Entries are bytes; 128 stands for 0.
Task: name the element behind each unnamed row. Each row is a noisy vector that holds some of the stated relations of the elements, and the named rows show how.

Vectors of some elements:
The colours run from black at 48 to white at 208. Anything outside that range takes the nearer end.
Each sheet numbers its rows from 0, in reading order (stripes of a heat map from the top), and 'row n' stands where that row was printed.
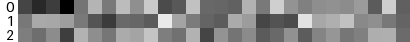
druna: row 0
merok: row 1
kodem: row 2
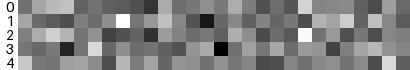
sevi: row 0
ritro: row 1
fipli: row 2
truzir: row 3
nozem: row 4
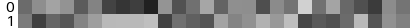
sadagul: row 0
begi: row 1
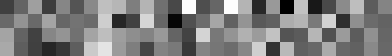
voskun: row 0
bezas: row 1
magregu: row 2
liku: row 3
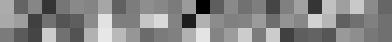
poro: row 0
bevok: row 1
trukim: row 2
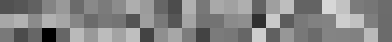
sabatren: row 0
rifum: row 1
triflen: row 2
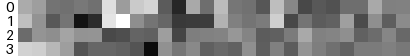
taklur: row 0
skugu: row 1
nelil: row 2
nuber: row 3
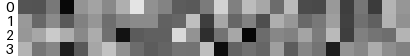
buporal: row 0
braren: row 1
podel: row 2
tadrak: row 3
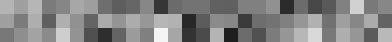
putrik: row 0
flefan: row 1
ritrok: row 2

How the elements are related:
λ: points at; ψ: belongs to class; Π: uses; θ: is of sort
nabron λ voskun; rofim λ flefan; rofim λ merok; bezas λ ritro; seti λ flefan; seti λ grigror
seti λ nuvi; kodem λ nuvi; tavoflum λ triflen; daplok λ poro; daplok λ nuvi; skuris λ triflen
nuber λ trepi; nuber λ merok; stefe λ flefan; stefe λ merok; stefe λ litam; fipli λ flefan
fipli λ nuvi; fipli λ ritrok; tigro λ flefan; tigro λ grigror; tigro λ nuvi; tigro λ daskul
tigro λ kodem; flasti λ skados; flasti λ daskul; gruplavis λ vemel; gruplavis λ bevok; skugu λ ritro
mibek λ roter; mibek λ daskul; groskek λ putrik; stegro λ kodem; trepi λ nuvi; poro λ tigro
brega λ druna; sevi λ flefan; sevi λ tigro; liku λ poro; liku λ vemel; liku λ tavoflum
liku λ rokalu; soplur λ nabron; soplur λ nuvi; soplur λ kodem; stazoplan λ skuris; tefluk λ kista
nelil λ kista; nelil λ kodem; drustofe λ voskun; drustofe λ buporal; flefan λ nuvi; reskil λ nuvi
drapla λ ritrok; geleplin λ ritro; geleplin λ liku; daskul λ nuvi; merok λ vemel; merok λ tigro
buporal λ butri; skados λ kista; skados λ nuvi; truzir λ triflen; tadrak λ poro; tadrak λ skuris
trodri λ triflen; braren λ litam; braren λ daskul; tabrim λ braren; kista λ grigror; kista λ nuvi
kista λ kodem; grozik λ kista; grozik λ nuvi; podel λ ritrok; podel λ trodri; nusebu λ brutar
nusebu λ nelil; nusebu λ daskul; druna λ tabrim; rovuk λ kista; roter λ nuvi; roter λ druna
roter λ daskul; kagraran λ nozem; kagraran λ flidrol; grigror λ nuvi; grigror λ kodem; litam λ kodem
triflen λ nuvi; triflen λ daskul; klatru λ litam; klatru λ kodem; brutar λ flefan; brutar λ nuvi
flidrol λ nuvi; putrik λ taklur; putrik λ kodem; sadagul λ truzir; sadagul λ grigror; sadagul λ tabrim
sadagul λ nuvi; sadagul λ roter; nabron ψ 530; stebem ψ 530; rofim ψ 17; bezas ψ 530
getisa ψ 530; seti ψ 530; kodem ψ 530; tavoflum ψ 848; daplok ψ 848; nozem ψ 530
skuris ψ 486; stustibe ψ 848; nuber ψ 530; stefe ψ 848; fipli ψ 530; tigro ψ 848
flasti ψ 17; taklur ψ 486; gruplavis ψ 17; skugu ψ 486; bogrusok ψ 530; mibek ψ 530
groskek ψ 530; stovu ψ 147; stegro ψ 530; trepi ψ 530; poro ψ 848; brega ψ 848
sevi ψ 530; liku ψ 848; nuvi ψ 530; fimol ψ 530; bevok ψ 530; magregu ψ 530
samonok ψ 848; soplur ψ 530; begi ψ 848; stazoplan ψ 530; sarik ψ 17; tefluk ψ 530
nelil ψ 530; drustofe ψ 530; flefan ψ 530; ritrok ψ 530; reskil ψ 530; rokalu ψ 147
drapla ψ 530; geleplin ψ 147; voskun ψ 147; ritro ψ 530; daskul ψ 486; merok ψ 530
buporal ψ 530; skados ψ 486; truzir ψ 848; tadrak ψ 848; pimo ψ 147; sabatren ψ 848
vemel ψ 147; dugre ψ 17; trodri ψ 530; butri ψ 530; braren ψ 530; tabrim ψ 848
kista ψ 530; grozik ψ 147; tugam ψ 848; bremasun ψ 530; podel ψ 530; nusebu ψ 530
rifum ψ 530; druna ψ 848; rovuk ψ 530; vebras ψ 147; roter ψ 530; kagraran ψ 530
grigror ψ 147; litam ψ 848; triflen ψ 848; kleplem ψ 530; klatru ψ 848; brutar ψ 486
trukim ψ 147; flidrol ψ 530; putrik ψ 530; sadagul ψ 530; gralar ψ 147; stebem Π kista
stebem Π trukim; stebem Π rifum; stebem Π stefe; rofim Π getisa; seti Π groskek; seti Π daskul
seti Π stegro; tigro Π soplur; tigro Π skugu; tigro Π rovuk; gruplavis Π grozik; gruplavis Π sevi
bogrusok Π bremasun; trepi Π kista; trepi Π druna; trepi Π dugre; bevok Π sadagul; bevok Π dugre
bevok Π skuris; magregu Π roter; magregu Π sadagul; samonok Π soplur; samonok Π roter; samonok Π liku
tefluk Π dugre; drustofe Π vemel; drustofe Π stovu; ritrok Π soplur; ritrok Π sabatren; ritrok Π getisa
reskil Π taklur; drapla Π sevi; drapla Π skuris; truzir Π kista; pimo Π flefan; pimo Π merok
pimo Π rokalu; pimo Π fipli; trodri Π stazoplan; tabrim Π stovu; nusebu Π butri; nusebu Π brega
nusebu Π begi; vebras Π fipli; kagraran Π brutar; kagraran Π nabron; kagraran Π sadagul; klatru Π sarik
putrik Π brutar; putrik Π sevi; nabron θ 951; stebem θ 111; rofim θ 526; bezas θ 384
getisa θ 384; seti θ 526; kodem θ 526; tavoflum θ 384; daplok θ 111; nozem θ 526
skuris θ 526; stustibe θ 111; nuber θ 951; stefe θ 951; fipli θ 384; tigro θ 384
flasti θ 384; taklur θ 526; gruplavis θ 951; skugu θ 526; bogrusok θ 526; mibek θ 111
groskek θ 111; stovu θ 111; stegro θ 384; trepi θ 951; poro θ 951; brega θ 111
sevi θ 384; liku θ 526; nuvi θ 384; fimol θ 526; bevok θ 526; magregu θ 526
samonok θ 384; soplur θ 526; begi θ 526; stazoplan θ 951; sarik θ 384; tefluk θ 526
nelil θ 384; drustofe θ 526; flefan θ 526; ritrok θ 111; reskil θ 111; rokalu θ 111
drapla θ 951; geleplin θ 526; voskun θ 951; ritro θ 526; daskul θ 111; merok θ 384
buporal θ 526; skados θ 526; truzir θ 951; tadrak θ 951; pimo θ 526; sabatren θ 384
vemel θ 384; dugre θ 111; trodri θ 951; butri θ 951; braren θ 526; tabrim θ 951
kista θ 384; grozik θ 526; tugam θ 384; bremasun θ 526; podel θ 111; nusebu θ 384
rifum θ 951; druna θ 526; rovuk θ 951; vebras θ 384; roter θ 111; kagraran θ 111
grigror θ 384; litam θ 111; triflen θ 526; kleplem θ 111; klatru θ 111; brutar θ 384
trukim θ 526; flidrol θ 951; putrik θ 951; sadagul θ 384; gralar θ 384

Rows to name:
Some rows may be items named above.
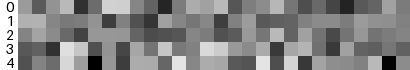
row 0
grozik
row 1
trepi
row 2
stefe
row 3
sarik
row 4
stovu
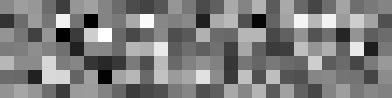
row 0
stefe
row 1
nuvi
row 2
geleplin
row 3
rokalu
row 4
kagraran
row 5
dugre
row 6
stefe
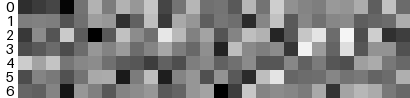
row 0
druna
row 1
daplok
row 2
vemel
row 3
tavoflum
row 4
rovuk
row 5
klatru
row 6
tabrim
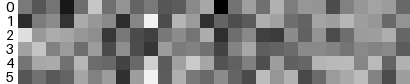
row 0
truzir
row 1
litam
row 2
flidrol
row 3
trepi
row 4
daskul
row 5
stustibe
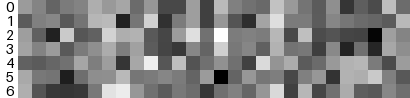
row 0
tefluk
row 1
klatru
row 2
rofim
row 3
soplur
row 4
stustibe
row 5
poro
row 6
liku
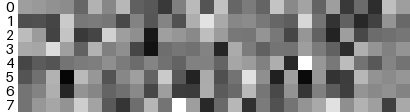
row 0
seti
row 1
flasti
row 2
gruplavis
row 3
drapla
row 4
tigro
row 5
butri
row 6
nabron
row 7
ritrok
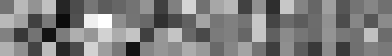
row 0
brutar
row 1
skugu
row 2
triflen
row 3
gruplavis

